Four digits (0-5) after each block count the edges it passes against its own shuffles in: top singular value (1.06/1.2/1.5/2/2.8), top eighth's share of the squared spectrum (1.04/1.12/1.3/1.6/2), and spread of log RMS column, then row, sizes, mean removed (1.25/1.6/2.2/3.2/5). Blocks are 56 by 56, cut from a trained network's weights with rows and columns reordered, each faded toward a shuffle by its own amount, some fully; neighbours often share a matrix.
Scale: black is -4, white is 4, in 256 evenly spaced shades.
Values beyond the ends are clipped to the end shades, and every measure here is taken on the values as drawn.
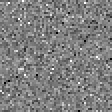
0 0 0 0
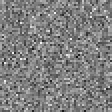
1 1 0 0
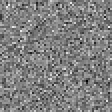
1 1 0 0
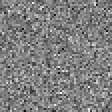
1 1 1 0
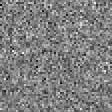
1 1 0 0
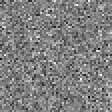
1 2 0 0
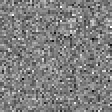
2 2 1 1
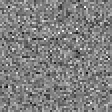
2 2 0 1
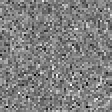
2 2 0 1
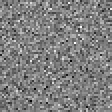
1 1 0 0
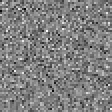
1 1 0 0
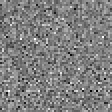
2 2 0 1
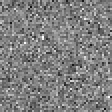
0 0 0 0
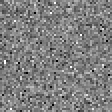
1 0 0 0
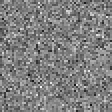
2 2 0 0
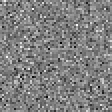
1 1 0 0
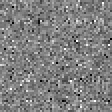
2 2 1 1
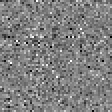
1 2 0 2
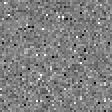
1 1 0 0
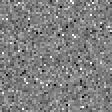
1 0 0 0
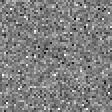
1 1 1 0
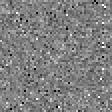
1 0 0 0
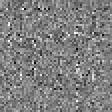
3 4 2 2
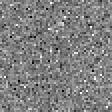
1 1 0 0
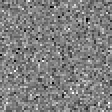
0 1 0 0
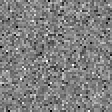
2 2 0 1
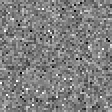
1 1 0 0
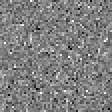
0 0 0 0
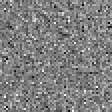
1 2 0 0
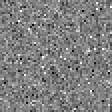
0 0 0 0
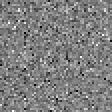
2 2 1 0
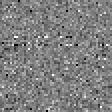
2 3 1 1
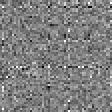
3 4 2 2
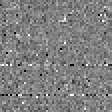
3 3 1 2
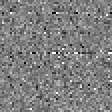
3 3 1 2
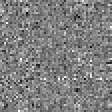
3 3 2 1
